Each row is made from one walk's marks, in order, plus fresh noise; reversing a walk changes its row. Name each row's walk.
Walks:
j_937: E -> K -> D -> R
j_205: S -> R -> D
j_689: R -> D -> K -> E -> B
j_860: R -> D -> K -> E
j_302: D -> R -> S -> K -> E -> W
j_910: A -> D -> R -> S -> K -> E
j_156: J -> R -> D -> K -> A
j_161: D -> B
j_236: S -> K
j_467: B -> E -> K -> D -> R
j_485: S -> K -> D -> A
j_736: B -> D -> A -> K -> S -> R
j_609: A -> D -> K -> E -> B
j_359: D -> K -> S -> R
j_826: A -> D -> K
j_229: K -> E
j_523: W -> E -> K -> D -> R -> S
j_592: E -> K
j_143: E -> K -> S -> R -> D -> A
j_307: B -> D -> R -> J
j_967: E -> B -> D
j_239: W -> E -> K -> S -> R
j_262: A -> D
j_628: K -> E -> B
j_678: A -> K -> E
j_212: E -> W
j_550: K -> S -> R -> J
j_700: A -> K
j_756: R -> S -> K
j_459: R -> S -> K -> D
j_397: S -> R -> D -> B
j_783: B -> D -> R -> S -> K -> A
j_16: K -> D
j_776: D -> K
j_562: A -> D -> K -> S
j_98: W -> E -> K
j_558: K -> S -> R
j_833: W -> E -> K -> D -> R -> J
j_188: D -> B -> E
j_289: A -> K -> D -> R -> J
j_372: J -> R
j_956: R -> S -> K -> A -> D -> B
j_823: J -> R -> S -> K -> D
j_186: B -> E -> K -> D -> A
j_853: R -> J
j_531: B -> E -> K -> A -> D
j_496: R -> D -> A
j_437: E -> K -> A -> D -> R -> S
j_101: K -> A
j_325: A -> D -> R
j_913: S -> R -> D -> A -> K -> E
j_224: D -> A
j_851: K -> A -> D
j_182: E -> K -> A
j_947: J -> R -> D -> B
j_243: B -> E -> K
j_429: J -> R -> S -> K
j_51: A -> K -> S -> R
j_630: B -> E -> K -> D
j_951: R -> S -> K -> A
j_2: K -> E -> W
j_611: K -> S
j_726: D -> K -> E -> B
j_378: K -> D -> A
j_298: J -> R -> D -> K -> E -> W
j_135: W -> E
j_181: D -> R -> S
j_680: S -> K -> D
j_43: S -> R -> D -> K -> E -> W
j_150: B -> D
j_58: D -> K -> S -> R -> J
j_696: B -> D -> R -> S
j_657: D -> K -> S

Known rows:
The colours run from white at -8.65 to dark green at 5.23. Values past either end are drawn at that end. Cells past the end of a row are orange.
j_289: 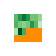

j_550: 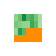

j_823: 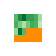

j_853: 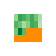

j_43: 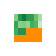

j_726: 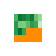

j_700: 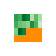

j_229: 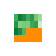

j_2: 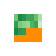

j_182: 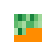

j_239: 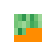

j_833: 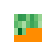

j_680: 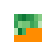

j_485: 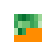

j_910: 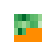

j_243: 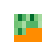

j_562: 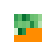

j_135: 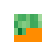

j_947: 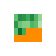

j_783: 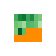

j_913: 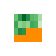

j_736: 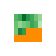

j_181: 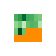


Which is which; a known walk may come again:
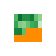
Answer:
j_628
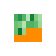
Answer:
j_592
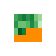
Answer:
j_776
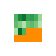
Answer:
j_951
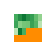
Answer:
j_680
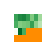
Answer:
j_851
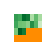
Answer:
j_700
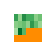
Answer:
j_611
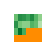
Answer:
j_947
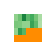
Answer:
j_550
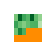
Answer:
j_188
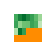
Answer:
j_485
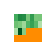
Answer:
j_937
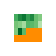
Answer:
j_783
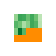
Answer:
j_853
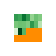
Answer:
j_325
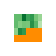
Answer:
j_359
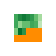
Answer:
j_224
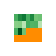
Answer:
j_696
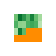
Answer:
j_186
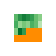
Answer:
j_496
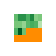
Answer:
j_307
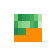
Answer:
j_2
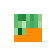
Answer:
j_523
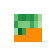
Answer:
j_156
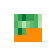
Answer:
j_429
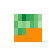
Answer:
j_205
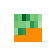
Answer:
j_51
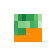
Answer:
j_43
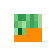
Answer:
j_833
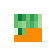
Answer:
j_531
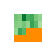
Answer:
j_558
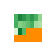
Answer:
j_101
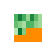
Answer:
j_182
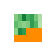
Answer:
j_58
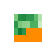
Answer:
j_298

